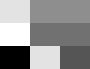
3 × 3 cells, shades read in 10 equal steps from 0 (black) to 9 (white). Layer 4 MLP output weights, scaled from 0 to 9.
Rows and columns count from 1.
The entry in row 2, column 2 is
4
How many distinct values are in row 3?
3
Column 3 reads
5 4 3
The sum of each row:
18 17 11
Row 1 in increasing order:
5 5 8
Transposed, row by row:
8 9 0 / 5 4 8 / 5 4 3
